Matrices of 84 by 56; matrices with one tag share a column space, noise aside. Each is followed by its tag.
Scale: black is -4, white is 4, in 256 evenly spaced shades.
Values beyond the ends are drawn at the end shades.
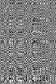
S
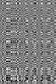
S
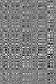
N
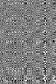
S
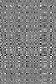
N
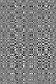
N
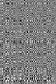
S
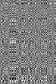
S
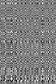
S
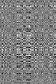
N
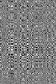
N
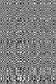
S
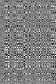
N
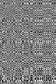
S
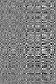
N
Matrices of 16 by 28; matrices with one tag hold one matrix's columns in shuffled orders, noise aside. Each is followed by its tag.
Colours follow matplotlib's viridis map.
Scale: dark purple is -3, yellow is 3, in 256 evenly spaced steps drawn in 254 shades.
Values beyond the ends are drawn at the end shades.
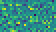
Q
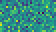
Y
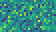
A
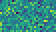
Y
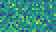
Q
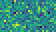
Y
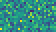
A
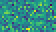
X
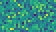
A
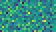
Y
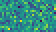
A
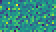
Q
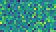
Q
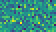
Q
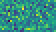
A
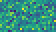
A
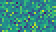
Y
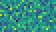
A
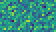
A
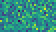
A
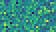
Y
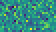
A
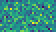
Q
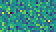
Y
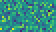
A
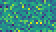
Q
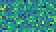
Q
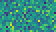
Y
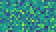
Y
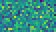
X
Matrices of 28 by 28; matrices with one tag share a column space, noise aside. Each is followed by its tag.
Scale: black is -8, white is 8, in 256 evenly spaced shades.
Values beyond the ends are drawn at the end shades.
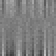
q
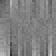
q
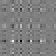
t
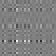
t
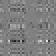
t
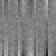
q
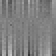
q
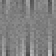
q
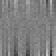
q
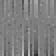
q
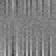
q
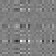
t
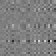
t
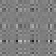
t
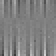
q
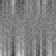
q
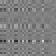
t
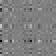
t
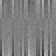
q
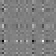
t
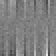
q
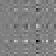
t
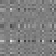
t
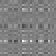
t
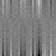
q
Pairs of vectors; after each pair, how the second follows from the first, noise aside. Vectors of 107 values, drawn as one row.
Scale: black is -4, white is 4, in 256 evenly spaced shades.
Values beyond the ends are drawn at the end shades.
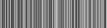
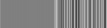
partly zeroed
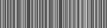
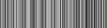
sign-scrambled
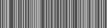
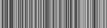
sign-scrambled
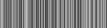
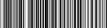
scaled up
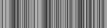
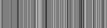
partly zeroed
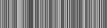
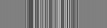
partly zeroed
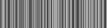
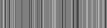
partly zeroed
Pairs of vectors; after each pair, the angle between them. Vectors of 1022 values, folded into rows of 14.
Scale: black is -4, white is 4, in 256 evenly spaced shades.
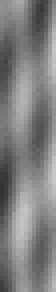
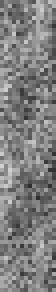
partly opposed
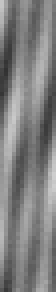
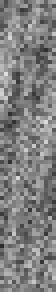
partly opposed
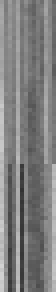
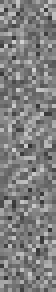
orthogonal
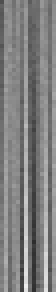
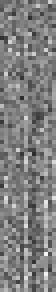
partly aligned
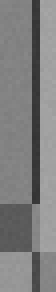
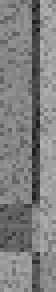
nearly parallel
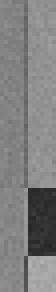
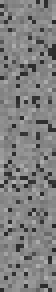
orthogonal
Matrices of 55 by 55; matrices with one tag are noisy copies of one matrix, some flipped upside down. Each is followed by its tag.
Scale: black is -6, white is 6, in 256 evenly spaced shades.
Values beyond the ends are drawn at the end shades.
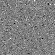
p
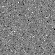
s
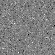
s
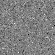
s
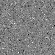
s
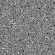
s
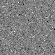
s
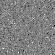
s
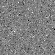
s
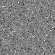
s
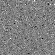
p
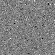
p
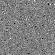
p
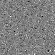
p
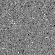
s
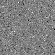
s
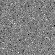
s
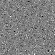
p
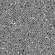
s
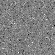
s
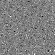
p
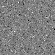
s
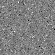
s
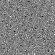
p
